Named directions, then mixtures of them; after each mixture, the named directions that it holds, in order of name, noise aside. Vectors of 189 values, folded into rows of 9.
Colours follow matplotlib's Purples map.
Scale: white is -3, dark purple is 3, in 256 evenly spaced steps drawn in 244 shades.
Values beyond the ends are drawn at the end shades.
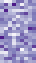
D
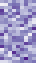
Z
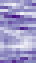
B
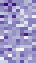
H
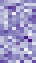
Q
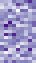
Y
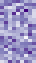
Q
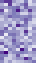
D, Y, Z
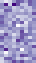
D, H, Y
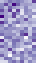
H, Z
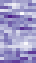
B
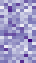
H, Q, Y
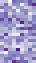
B, D, Y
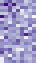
H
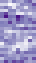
B, Y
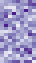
Q, Y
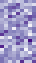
Q, Z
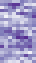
B, Q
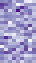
Q, Y, Z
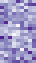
B, D, Q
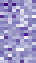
H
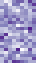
B, D, Y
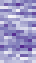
B, Y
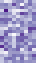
D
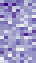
H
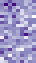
H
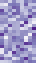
Z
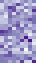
Q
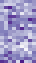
B, Q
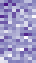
H, Q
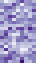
B, D, Q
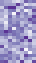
Q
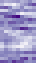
B
